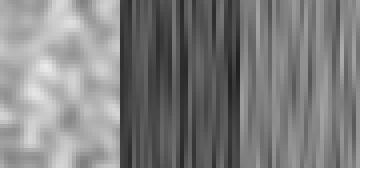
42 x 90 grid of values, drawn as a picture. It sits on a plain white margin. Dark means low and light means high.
The table splits into one row of 3 panels. Panel 1,1: high, blotchy. Panel 1,2: low, streaked downward. Panel 1,3: middling, streaked downward.
